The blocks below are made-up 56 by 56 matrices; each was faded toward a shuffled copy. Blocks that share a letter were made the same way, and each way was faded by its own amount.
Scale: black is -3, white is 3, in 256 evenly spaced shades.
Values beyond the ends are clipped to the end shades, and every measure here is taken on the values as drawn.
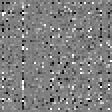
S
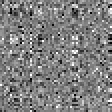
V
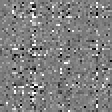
S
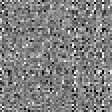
V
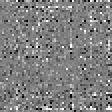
S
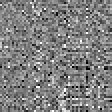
V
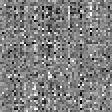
V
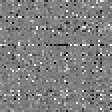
S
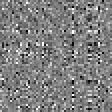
V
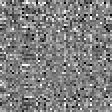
V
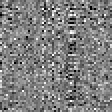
V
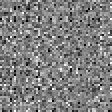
V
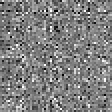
V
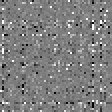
S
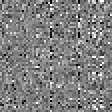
V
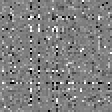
S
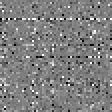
S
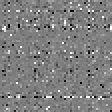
S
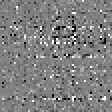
S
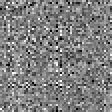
V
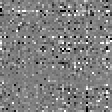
S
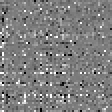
S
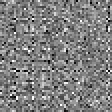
V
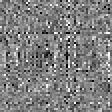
V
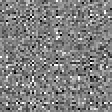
V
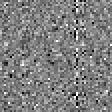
V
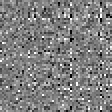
V
